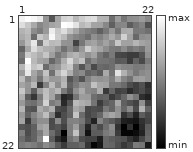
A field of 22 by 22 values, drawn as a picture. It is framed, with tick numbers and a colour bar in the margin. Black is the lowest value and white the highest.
Ninth with the lowest average: bottom right. Rings: centred on the bottom right. Ninth with the highest average: top left. Mirror symmetry: none. Average level on the scale: 50%. Slope: up to the top left.
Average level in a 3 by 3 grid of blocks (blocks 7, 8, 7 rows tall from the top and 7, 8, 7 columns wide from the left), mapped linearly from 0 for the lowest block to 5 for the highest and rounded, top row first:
543 / 432 / 210
